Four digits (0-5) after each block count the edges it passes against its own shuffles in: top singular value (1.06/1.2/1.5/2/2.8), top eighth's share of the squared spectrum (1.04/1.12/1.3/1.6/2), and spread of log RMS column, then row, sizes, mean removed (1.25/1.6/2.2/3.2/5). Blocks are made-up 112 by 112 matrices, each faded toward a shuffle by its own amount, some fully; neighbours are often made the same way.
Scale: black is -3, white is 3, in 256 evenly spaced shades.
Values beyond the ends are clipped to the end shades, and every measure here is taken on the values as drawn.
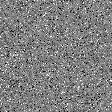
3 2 0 1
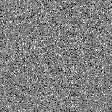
3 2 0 0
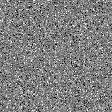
3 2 1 0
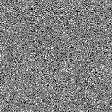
4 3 1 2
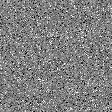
2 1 0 0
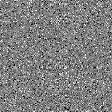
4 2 1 1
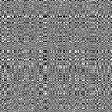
5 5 4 4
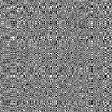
5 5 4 4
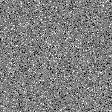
2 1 0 0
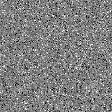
3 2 1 1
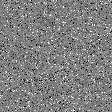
2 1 0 0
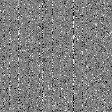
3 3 3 0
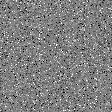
0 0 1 0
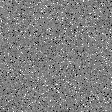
0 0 0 0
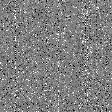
2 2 2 0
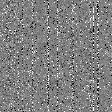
2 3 3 0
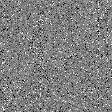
1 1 2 0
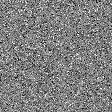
0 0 0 0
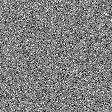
0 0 0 0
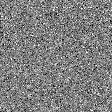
0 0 0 1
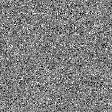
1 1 0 3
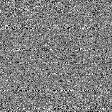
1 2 0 4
